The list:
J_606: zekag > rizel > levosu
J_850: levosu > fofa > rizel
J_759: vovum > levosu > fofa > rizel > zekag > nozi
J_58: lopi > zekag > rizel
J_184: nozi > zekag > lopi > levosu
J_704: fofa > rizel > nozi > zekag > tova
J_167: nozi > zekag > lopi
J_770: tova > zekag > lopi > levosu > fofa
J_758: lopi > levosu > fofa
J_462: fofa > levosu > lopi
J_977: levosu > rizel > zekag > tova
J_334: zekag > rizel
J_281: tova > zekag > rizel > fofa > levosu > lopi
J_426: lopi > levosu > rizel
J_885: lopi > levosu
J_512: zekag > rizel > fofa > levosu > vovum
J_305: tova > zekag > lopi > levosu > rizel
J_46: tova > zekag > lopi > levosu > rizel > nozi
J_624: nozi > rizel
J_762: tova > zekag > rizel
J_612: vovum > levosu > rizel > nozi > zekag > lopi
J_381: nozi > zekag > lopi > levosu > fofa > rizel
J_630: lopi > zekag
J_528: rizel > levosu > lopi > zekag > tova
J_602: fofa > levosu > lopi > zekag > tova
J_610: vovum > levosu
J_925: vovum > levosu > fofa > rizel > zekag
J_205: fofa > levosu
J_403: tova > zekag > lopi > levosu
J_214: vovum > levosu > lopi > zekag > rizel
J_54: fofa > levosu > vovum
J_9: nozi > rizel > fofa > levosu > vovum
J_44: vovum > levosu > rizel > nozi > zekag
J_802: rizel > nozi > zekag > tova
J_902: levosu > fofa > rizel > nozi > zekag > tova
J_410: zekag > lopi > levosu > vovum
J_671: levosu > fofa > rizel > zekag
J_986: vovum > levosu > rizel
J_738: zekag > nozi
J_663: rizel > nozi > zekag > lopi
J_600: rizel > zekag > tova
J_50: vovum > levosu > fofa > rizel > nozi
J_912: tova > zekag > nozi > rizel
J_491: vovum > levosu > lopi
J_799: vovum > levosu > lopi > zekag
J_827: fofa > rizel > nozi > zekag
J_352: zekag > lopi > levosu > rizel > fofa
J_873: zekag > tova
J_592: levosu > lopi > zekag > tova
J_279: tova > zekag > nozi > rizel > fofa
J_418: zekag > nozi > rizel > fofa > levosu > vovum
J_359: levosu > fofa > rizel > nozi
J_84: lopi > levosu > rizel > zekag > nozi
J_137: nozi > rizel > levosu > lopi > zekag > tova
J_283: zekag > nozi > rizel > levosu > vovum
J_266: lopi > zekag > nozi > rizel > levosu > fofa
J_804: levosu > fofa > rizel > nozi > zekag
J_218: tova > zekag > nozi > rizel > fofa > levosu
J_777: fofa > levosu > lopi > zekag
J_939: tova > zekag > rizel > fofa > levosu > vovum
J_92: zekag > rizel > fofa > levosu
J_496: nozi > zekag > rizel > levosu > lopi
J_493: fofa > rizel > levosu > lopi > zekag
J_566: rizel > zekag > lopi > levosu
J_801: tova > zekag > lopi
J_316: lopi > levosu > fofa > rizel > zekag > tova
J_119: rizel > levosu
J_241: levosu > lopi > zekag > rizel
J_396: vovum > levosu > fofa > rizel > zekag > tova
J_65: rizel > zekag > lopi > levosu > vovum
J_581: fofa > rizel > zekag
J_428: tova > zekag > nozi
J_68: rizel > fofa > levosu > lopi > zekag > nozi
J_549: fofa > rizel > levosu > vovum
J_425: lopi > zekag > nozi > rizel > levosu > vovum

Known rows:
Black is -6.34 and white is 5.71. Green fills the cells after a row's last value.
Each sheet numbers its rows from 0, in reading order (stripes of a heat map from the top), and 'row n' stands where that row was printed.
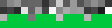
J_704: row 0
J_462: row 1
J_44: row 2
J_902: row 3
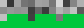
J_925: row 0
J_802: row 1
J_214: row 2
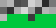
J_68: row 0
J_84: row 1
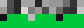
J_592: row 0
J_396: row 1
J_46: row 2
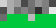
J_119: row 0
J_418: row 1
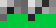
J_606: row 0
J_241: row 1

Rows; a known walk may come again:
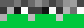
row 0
J_205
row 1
J_902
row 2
J_9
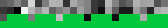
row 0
J_218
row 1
J_214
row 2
J_396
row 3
J_403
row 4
J_281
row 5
J_493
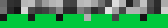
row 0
J_770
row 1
J_600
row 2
J_305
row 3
J_671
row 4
J_84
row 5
J_592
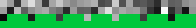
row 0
J_58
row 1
J_426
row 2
J_334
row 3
J_68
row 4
J_44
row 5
J_602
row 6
J_912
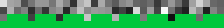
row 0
J_119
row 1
J_802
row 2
J_316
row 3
J_925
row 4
J_704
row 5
J_462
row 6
J_46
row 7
J_606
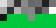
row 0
J_241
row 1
J_777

